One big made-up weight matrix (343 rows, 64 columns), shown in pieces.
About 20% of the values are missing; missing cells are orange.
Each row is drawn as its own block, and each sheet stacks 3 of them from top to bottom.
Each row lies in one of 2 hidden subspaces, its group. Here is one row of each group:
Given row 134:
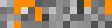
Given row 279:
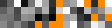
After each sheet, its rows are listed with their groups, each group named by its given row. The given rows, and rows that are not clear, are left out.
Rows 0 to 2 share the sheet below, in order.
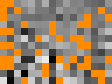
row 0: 134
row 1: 134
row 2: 134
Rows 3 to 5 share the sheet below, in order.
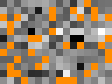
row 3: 134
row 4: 134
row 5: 279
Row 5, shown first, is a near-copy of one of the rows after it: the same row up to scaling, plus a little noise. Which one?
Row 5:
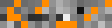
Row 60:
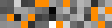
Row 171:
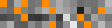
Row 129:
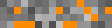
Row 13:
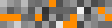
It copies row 171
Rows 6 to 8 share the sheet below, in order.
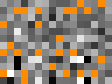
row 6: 279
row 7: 279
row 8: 279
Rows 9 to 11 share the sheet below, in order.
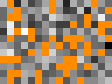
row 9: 279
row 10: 134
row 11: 279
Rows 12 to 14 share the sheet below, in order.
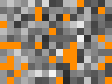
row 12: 134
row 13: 279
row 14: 279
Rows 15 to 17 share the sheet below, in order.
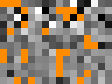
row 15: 134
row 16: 134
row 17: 279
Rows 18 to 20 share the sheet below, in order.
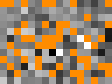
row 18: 134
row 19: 279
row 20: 134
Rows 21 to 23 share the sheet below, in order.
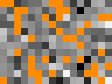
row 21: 279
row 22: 134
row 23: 279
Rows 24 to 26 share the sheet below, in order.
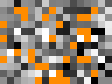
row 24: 279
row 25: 279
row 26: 279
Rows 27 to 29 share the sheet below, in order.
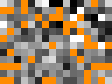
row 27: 134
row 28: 134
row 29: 279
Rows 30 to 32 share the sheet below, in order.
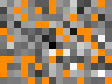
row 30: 134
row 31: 279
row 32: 134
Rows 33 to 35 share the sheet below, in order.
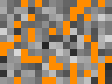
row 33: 134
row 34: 279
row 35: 279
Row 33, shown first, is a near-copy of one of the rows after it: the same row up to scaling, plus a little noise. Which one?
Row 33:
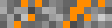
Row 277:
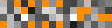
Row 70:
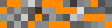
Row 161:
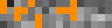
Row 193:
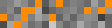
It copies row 277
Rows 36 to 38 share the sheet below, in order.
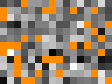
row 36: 279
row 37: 279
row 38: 134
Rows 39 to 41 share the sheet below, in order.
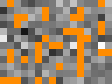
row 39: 134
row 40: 134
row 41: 279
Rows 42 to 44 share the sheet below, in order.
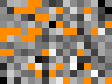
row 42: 279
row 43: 279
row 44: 134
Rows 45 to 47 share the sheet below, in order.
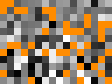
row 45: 134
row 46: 279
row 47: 279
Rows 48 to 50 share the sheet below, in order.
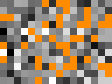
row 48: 279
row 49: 134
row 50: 279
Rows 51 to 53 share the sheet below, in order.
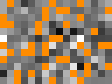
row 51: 134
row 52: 134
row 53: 279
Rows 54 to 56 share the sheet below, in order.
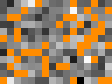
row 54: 134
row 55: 134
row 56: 279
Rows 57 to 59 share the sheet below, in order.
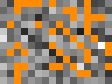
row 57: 134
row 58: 134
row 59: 134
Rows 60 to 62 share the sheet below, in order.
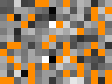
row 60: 279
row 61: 279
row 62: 134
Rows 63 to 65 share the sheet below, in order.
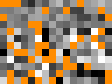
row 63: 134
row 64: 134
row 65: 134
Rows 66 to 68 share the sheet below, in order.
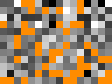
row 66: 279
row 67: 279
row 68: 279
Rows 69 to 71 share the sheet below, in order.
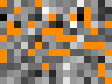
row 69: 279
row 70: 134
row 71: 279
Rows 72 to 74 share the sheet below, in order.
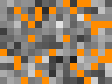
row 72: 279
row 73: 279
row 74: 279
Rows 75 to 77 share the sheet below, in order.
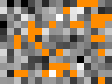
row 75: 134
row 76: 134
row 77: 279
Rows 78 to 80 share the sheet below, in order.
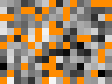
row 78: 134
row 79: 279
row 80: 134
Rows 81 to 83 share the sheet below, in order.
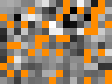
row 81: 279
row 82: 134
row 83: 279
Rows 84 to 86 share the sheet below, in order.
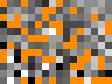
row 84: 134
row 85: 279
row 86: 134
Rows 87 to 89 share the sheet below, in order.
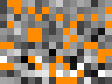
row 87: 134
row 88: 279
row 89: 134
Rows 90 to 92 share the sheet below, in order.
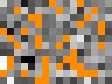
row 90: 134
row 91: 134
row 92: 134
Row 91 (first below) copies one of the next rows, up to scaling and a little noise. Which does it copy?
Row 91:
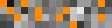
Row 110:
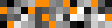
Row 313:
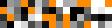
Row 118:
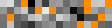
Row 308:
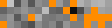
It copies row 110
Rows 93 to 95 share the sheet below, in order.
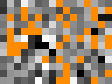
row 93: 134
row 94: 134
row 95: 279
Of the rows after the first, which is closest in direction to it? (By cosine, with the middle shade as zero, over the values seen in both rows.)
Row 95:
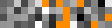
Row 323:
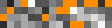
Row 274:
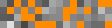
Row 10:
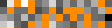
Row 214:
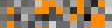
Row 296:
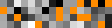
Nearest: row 214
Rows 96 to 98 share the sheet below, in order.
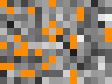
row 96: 134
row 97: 279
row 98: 279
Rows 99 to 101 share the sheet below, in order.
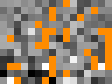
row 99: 134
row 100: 279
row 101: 279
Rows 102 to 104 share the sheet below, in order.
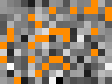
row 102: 134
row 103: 134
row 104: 279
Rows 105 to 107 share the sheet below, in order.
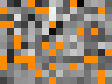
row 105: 279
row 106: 134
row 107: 134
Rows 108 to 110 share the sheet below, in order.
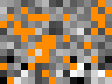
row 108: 134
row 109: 279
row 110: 134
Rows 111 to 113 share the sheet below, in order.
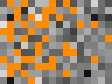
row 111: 134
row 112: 134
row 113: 279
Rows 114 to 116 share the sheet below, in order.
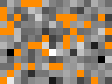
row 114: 134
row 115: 279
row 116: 279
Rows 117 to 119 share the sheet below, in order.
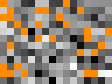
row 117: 134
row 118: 134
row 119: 134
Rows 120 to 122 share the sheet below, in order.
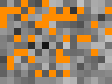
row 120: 134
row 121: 279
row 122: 279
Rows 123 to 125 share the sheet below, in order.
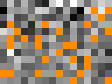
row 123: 134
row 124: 134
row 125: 279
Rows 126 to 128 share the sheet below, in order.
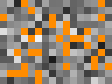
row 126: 279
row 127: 134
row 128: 279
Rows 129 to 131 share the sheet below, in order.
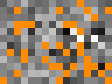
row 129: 279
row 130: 279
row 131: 279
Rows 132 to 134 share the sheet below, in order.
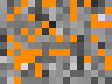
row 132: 134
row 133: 134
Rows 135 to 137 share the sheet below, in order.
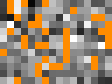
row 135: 279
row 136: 134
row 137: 279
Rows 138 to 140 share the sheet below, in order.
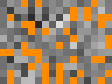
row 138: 279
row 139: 134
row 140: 134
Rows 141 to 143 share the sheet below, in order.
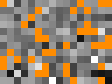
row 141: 134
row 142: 279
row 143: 134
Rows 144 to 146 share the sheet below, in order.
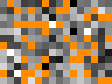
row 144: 279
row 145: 279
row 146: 134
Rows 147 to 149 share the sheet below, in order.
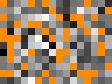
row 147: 279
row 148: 134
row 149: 134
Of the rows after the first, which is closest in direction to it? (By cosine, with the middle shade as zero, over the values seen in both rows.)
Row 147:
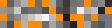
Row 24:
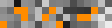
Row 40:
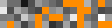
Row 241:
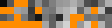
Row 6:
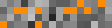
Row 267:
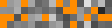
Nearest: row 267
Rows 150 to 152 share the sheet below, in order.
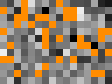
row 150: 134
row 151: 134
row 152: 134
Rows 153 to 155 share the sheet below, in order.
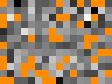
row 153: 279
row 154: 134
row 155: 279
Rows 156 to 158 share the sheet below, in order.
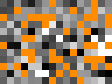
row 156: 279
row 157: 279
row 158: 134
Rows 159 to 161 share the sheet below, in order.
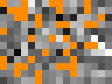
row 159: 134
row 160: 279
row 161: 134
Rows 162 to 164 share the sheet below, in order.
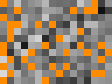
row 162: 279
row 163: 134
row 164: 279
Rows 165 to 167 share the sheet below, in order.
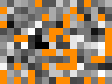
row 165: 279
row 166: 134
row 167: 134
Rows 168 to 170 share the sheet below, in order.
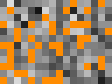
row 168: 134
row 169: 279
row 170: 279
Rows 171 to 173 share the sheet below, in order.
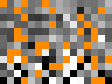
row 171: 279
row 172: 279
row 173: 134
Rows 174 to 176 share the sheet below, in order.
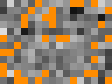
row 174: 134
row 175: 134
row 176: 279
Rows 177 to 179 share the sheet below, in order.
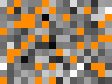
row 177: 279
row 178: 279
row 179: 134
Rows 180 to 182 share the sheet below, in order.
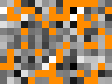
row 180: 134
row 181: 279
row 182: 134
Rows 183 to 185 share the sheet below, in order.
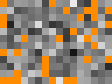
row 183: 279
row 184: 279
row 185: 279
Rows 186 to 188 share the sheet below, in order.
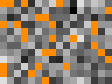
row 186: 134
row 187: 279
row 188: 134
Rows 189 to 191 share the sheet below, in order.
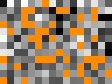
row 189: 134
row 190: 134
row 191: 134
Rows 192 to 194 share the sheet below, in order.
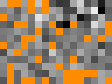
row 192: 279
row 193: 134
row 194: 134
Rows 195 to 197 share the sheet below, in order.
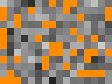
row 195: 134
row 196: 134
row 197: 134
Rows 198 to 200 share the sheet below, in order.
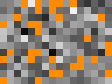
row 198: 134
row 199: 134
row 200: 134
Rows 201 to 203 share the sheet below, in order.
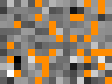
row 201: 134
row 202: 134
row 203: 279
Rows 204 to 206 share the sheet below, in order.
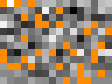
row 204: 134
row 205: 279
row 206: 134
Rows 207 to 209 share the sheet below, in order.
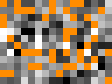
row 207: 279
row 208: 134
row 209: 279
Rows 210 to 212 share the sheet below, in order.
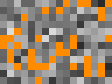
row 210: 279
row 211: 134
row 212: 279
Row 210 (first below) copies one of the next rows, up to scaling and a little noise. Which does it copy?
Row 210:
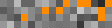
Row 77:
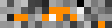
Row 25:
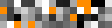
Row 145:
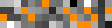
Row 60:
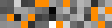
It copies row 25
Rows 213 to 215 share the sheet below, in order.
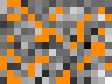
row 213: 134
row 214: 279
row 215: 279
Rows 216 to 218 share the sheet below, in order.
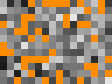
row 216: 134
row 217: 134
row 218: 134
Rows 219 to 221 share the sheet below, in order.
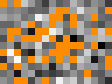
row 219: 279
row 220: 134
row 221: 279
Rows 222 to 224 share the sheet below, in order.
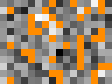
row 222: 134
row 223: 279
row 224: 134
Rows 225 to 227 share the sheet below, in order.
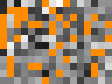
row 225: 134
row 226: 134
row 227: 279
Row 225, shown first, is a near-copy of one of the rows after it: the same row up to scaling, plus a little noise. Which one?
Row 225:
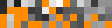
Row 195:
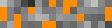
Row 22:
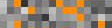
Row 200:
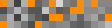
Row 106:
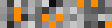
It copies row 200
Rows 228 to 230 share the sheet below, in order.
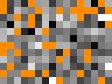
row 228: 134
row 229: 134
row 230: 279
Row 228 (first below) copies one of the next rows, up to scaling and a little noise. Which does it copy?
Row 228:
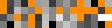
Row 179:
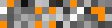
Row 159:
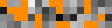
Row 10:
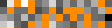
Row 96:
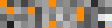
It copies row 96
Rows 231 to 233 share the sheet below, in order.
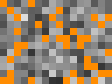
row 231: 134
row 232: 134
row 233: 279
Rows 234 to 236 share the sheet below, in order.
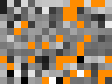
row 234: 134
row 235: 279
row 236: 279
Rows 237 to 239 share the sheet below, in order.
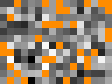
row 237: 279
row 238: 279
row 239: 134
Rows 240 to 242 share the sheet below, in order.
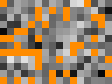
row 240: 279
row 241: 279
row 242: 134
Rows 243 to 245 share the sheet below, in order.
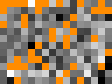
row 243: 134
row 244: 279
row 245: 279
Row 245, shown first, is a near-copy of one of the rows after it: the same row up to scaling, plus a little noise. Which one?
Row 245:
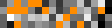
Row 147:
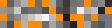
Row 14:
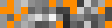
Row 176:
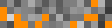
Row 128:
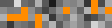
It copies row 176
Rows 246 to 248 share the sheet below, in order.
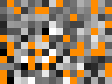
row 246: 134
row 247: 134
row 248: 134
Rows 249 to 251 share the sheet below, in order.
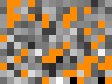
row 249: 134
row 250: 279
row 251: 279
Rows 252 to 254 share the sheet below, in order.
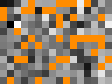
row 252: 134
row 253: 134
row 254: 279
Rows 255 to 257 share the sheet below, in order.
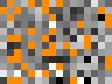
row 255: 134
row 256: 279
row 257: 279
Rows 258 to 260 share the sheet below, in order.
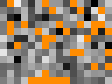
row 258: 279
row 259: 134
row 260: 279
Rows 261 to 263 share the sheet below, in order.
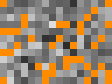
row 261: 279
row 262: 279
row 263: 134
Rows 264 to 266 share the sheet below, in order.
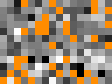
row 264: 279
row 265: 279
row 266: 134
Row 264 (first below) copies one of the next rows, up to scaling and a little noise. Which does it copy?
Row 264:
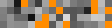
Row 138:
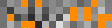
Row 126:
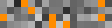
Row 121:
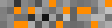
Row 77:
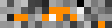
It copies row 121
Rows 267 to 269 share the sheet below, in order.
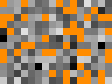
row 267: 279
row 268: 134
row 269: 134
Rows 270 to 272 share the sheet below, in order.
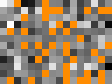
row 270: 134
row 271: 279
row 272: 279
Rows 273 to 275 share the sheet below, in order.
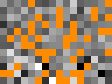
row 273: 134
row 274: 279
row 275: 134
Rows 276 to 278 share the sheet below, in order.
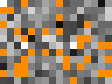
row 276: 279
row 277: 134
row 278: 134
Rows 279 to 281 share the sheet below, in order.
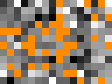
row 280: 279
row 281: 279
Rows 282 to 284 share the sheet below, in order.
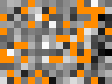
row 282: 134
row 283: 279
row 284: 134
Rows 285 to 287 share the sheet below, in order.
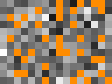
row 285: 279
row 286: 134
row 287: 279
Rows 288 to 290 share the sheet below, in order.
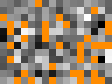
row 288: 279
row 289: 134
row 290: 279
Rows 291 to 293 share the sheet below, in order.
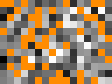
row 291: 279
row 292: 279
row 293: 134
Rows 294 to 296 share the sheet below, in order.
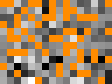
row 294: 134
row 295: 134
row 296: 134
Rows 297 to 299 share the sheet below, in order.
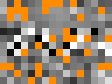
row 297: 134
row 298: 134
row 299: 279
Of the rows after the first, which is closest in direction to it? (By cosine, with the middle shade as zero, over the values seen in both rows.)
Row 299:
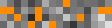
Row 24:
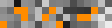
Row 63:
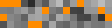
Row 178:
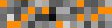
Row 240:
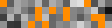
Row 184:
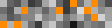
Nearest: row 24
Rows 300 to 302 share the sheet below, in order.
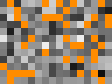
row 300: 279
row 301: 134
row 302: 134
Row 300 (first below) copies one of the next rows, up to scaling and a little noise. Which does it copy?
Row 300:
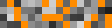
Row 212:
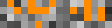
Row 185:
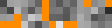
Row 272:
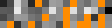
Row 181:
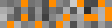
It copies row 212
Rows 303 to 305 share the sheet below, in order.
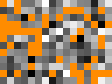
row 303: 134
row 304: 134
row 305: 279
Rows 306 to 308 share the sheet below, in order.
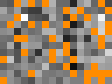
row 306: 134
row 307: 279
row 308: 134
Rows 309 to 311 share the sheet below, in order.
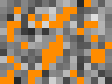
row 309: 279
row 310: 134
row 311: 134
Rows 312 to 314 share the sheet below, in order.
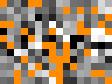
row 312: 279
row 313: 134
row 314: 279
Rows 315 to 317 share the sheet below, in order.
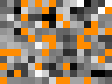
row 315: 279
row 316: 279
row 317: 134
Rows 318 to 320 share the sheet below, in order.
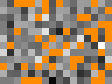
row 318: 134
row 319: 134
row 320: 279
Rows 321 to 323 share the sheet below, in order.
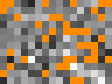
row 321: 134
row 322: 279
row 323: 134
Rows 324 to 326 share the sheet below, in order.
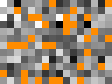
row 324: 279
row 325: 279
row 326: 279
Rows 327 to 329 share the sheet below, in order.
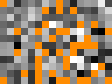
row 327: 279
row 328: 279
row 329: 279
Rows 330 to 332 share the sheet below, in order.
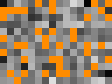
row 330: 279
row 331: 134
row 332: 134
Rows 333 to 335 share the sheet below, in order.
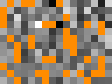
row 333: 279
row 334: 279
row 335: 134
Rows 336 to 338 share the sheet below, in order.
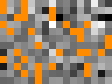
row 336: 134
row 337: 134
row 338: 134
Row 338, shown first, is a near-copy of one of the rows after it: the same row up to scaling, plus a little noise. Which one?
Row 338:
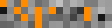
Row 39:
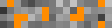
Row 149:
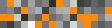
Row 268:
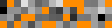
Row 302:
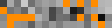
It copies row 268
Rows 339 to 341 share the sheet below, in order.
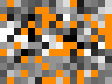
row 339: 279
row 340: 134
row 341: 279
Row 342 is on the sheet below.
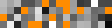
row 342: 134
